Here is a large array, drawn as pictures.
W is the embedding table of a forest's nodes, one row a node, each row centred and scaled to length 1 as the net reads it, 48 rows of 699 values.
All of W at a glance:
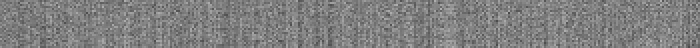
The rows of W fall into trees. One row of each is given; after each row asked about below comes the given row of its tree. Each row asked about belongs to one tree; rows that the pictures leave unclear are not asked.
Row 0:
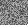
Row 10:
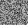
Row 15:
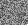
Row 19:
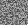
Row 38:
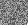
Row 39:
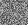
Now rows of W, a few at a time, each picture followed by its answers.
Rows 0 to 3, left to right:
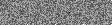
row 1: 39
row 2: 15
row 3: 10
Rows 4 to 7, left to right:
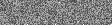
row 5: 0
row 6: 39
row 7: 38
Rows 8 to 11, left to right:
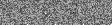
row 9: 10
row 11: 38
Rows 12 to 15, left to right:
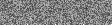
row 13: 0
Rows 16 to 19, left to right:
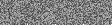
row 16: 0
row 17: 19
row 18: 38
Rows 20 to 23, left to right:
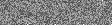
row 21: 15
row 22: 19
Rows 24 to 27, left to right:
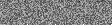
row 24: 10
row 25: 19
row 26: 38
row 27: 39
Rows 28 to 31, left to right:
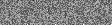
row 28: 0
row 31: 10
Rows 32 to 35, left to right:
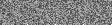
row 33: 38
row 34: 10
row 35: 39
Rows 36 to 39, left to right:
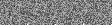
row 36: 0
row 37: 15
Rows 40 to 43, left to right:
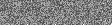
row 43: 38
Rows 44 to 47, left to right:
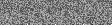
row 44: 0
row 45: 0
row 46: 0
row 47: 39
